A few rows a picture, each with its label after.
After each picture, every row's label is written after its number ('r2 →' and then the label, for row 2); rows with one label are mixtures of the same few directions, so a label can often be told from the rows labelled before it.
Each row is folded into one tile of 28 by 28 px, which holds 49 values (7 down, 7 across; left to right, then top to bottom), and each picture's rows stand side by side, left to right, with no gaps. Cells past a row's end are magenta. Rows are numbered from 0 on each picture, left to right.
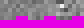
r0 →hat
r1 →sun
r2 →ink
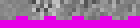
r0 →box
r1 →hat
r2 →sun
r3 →sun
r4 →sun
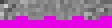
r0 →ink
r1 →ink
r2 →sun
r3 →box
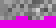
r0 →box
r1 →box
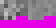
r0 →ink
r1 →sun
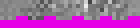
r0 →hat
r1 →hat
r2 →box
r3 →sun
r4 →ink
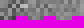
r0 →hat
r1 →hat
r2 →hat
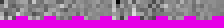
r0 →ink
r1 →ink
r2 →ink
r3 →hat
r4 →sun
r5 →hat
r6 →hat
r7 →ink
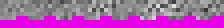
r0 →hat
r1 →box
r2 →sun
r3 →hat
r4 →sun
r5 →hat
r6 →ink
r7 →box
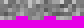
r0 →ink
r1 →sun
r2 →ink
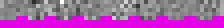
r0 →sun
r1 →sun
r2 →sun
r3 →ink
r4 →hat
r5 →ink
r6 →ink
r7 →hat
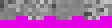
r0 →sun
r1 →hat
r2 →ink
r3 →box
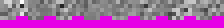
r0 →box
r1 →hat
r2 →ink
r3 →sun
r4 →ink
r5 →ink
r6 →box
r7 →box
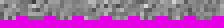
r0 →ink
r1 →ink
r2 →ink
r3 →box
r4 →ink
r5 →ink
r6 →sun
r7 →hat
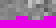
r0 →sun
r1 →sun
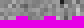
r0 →hat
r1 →box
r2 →sun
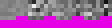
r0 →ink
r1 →ink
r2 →box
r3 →box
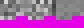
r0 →ink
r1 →hat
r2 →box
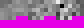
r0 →sun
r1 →box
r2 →ink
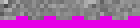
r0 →ink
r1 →hat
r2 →ink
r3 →sun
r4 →hat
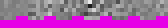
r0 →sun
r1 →box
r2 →hat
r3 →ink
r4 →ink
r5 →box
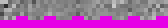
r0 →ink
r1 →sun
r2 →box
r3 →hat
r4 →sun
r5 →hat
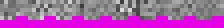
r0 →ink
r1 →hat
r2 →hat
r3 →box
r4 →hat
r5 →ink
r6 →box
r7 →hat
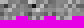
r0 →ink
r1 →ink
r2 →hat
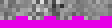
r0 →ink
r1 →hat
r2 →ink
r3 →hat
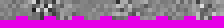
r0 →hat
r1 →hat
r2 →ink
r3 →box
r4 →ink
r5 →ink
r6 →hat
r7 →ink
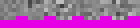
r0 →hat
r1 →sun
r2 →ink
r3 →box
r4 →ink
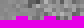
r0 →hat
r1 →sun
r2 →ink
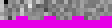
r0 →sun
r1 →sun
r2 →hat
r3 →box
